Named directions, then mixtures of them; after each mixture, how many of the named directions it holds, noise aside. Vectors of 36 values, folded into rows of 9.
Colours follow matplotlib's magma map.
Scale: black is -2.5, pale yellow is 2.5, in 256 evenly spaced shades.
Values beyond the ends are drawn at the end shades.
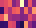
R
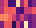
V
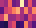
one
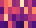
one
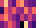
two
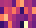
two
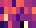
two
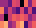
one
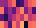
two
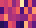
one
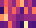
two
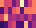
one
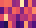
one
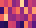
one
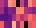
one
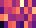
one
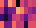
one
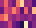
two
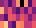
two
